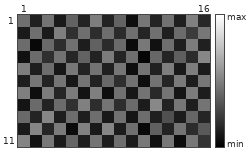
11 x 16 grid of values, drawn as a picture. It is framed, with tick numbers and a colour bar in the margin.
Slope: none. Grain: checkered. Average level on the scale: 30%. Odd rows or columns: none. Histogram: two levels.
